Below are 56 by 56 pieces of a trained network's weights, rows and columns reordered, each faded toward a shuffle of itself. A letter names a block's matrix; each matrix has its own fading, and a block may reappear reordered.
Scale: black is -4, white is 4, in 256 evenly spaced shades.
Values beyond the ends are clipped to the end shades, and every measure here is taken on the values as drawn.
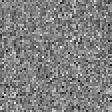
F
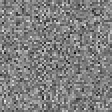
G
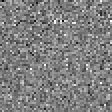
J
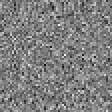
G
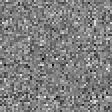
J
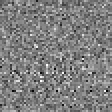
J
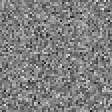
F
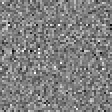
J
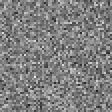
G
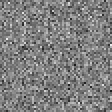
G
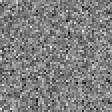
F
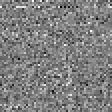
J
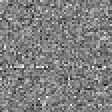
J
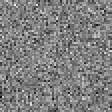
F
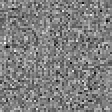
F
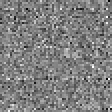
J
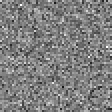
F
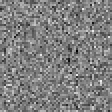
G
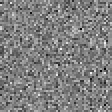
G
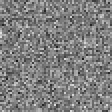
G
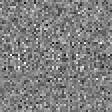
J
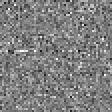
J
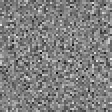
G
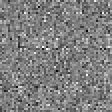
J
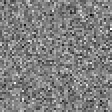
F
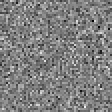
F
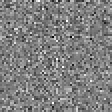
J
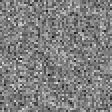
G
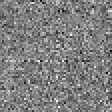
J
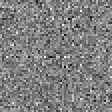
J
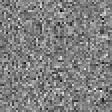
G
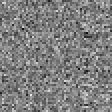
G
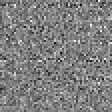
J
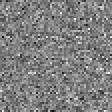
J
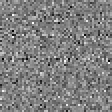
J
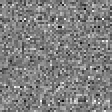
J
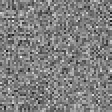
G
